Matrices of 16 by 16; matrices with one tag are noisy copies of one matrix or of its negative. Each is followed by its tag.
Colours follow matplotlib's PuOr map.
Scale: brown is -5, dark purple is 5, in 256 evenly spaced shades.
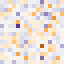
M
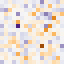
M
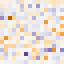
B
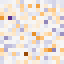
B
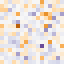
M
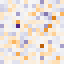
M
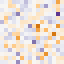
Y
